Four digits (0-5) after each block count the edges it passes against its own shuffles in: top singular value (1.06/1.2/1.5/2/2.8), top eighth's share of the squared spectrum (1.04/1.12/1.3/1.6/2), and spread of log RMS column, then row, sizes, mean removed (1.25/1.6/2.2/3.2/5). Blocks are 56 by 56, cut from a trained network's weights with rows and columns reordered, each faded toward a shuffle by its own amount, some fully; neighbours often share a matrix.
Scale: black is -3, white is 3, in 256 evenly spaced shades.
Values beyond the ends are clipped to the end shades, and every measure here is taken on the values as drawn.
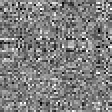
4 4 2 3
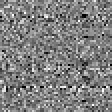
3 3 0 3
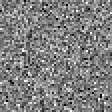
0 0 0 0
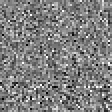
2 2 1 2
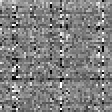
3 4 3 0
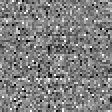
2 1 1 0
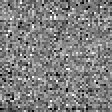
2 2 2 0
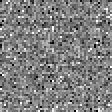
2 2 1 0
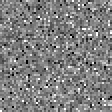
0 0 0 0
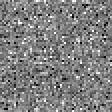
2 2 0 0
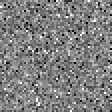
0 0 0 0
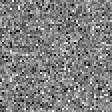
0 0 0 0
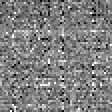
3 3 2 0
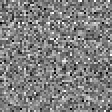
3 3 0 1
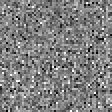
1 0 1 0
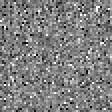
1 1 0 1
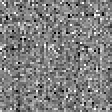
2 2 0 2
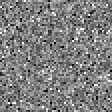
0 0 0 0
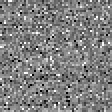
0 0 0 0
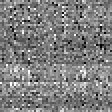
3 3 3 0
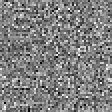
3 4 1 1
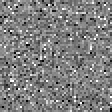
0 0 0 0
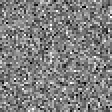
1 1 0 0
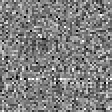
2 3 1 1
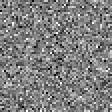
1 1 0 0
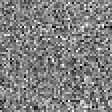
2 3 1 2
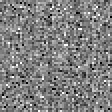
0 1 0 0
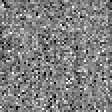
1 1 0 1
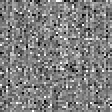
2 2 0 2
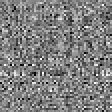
3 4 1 3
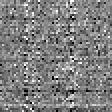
3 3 3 0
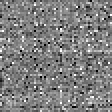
2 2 2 0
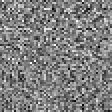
3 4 1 2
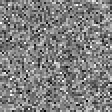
2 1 0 0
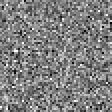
2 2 0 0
